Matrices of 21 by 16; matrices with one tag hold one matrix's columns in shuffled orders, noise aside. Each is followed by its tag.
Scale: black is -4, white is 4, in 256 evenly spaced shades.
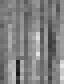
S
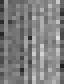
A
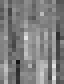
S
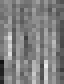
S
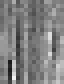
S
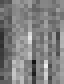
S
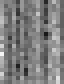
A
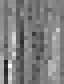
S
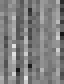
A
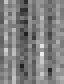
A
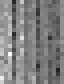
A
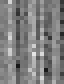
A
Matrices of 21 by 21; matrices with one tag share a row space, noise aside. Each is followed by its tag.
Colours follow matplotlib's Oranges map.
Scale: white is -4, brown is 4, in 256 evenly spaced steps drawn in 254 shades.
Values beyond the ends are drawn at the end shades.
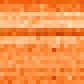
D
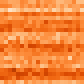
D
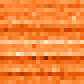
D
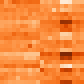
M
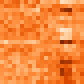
M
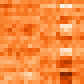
M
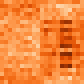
M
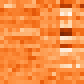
M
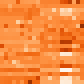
M
